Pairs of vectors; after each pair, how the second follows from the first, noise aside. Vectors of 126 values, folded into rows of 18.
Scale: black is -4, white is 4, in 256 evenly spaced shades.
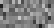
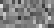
negated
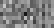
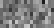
shuffled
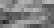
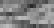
wrapped around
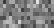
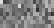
shuffled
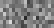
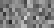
negated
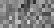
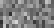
shuffled
